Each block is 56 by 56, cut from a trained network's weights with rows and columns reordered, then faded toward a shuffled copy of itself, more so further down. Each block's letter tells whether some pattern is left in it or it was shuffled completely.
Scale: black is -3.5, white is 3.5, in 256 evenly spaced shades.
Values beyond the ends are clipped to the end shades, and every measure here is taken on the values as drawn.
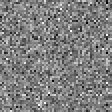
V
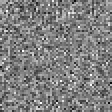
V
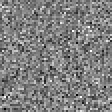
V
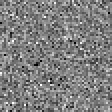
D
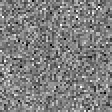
D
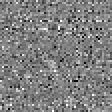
V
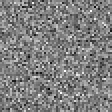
D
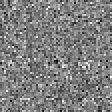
V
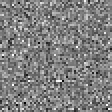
V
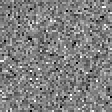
D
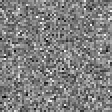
V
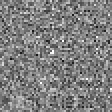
V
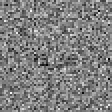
V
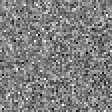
D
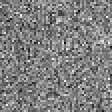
V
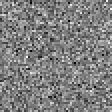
D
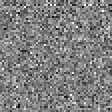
V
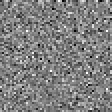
V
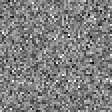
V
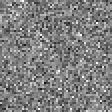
D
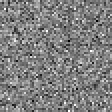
D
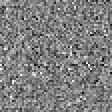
V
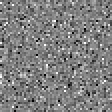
D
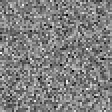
D
